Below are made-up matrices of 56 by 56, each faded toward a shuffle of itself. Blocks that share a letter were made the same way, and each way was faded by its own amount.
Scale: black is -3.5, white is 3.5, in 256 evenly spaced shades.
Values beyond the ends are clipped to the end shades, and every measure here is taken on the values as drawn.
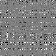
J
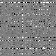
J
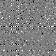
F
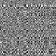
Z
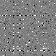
F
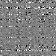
J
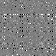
F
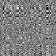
Z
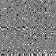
F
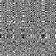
Z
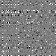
F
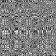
Z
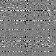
J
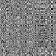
Z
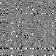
F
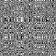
Z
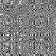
Z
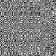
Z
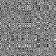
Z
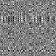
Z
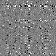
F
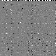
J
